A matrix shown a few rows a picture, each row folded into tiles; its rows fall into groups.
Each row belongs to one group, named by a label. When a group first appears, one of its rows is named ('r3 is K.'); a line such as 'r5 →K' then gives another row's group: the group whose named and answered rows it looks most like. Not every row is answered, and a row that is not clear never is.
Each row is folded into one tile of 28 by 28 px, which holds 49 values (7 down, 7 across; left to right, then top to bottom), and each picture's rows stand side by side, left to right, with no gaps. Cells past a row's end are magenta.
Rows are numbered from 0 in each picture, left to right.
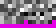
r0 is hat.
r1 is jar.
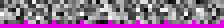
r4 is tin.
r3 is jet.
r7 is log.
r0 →log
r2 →jar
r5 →hat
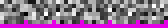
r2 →log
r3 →tin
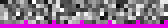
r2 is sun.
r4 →jet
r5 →jar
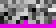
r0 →jar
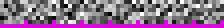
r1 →jar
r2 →sun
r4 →sun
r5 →log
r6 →log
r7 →jar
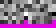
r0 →jar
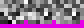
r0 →sun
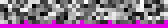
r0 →hat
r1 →sun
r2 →jar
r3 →jet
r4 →log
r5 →sun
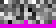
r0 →tin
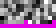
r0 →sun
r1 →jet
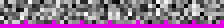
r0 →sun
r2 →sun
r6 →jet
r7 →jar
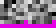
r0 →jet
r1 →log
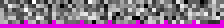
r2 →jet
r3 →tin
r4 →jar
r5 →sun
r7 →jet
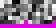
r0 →sun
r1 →jet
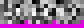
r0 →jet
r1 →log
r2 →log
